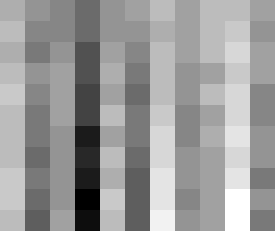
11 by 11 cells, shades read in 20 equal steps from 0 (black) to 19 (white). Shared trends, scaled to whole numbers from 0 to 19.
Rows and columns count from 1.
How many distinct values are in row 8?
6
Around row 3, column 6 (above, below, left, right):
11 9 12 14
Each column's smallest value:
13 7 10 0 11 7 13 10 12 14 9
